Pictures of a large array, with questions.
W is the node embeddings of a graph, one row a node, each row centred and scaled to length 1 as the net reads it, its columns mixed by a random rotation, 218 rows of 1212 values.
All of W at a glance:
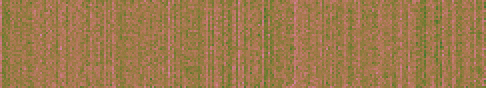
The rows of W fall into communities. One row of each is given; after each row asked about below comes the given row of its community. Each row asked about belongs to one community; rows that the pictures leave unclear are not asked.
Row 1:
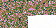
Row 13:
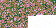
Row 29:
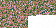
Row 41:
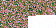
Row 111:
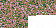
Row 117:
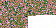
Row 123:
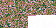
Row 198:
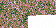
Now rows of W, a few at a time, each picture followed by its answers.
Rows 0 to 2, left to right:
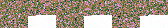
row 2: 13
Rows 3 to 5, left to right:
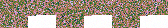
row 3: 13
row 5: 13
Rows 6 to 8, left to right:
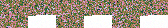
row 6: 13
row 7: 111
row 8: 29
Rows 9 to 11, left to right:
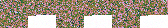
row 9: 13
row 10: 111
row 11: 198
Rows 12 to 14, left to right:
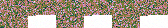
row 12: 123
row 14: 123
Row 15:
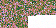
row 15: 1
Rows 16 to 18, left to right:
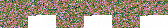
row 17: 117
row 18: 117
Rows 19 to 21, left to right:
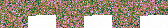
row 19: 41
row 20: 29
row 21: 1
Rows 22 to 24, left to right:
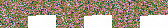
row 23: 41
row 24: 198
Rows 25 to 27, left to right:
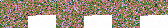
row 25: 198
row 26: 198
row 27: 111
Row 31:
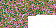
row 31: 41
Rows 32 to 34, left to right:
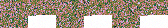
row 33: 123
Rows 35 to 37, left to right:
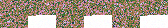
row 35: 29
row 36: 123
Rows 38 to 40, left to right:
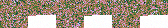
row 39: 13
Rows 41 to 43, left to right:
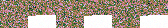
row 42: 1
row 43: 117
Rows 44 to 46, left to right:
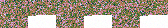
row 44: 123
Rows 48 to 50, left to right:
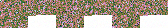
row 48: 13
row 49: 29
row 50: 1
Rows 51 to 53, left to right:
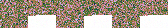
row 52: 41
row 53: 1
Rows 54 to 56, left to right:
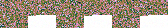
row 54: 111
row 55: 13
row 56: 123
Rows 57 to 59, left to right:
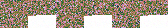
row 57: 1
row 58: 29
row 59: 1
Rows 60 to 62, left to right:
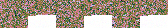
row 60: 123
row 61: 29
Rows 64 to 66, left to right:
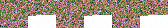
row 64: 123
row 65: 13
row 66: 123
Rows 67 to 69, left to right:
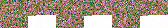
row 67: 1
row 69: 198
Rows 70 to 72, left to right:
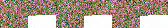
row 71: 198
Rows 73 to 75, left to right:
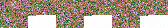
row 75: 13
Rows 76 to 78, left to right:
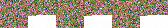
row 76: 13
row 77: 1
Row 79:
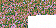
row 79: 1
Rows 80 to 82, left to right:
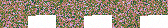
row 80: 29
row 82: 111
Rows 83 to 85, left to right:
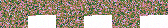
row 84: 111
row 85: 1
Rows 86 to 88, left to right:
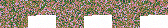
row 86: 117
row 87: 41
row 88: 41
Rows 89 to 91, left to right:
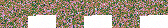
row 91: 1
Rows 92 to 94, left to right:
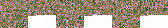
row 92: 111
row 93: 13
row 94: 29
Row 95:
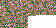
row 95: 111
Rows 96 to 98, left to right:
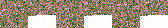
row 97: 1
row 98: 123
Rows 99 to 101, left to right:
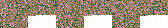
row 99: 123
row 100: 1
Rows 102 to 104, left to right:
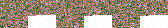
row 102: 29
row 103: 13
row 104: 13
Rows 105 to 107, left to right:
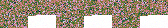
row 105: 41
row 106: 29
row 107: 117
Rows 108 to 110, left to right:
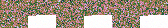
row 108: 41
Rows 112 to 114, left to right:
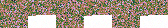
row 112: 41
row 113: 198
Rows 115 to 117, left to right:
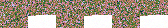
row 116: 29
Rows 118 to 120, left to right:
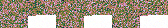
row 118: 41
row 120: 123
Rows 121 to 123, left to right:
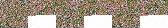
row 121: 123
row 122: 29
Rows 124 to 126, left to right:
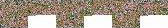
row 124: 123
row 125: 117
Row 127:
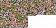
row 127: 13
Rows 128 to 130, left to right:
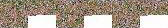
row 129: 198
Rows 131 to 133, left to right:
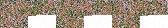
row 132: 123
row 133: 198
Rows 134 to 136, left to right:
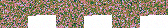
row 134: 41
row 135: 1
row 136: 13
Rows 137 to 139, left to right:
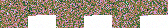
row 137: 41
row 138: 13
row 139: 198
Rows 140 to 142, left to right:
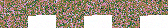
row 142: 1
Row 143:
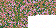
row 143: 123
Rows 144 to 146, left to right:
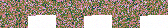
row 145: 123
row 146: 123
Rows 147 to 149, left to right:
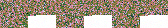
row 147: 198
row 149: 1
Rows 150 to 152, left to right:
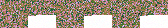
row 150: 29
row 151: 41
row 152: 198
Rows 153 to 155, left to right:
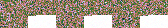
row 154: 1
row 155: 13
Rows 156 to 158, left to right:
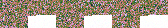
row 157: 41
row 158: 13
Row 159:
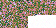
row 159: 1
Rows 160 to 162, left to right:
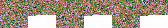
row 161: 13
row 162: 117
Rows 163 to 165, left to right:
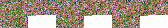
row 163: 1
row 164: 198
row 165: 111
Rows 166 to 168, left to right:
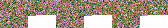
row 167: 123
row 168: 198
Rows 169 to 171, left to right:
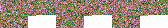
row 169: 111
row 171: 111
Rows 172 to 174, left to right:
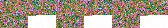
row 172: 111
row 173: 111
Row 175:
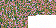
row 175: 123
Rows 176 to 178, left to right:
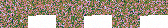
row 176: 111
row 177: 123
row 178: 13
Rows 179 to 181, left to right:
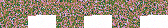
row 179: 29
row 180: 111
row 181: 29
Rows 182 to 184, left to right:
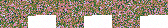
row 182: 111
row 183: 1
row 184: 41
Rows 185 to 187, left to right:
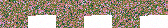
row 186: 123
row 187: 117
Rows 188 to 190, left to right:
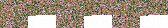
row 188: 198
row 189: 41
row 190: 13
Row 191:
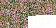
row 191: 41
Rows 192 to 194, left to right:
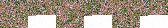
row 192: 41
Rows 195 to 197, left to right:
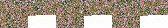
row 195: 123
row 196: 1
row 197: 1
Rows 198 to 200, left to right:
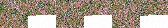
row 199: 198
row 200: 41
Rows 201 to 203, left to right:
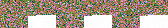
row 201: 1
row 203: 123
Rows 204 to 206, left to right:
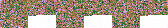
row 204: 13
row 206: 111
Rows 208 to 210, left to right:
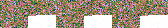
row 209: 111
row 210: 198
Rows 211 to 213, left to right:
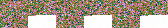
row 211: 29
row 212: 198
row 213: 198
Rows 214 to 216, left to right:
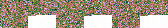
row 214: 1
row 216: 117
